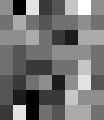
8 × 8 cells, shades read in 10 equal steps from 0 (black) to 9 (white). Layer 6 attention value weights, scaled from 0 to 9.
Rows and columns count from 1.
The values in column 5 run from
1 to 5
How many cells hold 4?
17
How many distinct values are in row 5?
4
